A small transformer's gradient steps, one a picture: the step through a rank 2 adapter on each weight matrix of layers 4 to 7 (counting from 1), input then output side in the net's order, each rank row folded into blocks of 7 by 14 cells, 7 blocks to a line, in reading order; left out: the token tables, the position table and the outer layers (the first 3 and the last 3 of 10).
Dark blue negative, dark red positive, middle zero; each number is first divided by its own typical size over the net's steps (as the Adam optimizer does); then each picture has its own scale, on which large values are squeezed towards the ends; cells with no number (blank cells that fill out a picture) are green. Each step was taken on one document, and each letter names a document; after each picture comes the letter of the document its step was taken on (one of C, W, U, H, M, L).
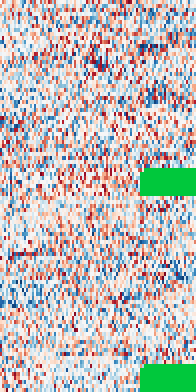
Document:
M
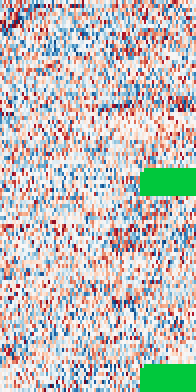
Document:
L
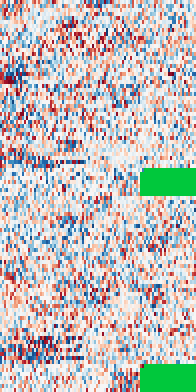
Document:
L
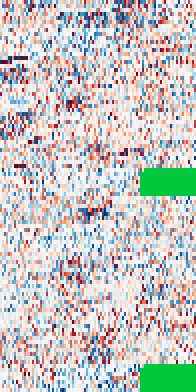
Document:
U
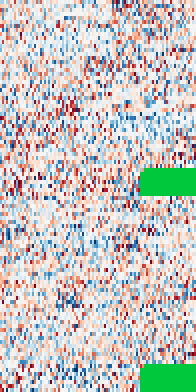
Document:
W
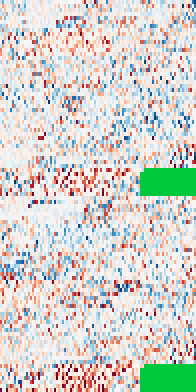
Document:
W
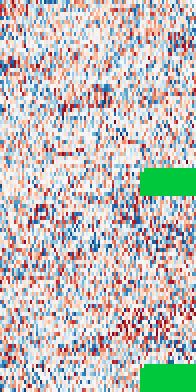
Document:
M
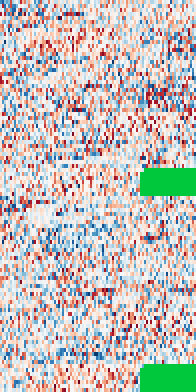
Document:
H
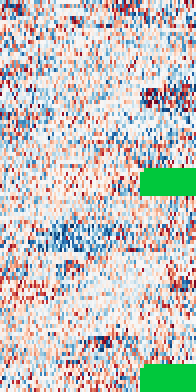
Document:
H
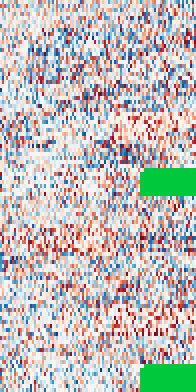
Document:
M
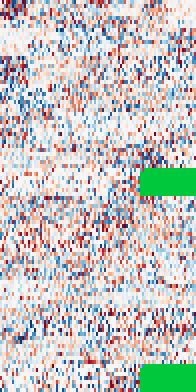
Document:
U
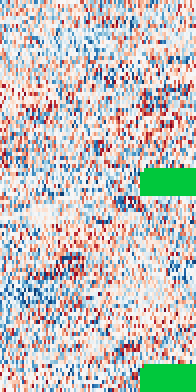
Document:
U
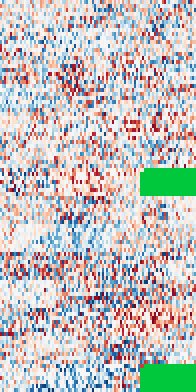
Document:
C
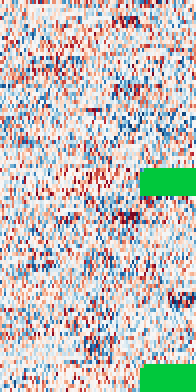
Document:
C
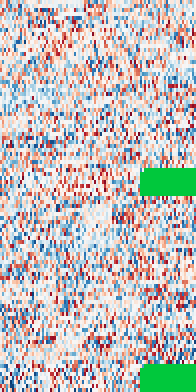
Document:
M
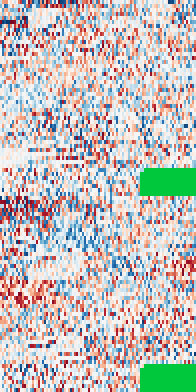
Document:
C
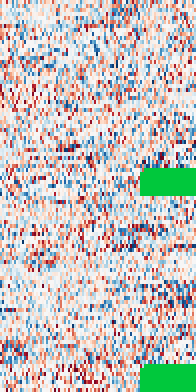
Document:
W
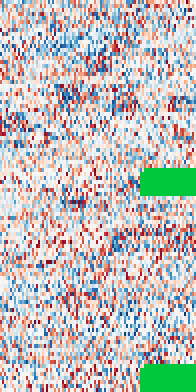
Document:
L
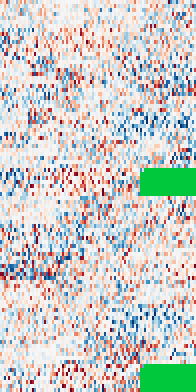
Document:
W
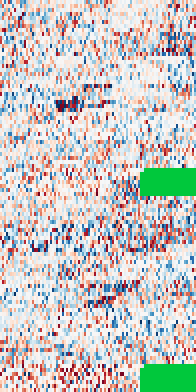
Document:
H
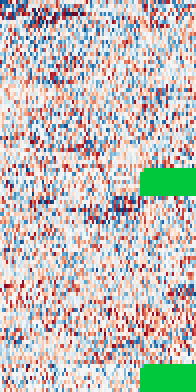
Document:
C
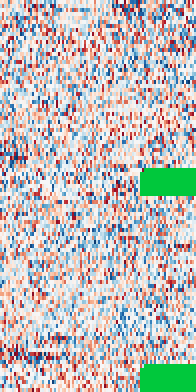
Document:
M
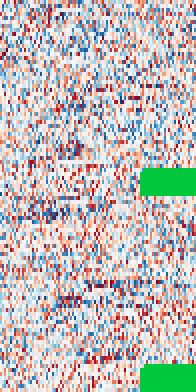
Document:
C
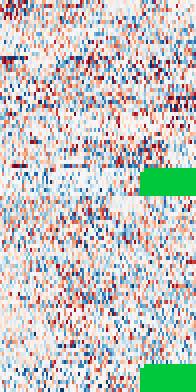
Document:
U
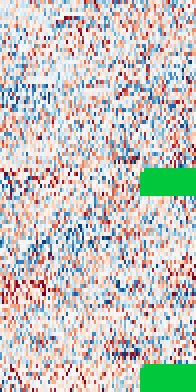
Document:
W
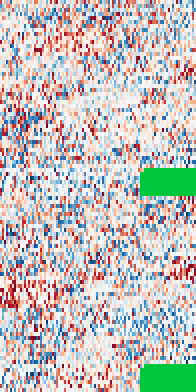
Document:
L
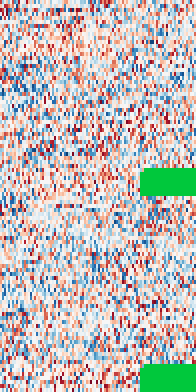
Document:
M
